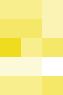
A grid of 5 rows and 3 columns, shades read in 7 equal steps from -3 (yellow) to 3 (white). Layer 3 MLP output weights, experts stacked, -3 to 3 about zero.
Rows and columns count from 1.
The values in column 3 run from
-1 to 3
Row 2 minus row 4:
-3 -3 -2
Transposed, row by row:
0 -1 -3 2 0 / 0 -1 0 2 0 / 1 1 -1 3 -1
